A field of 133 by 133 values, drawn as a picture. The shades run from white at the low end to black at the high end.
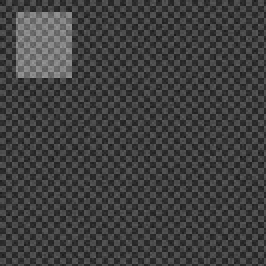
Ninth with the lowest average: top left. Odd patch: lower, in the top left. Mirror symmetry: none.
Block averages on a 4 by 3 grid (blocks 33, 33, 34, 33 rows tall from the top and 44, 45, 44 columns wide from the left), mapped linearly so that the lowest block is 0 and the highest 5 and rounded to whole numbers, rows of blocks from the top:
0 5 5
4 5 5
5 5 5
5 5 5
